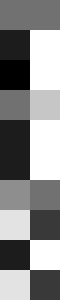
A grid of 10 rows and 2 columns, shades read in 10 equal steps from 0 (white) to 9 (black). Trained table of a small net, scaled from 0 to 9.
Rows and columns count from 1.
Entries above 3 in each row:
2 1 1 1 1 1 2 1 1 1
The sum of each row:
10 8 9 7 8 8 9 8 8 8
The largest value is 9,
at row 3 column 1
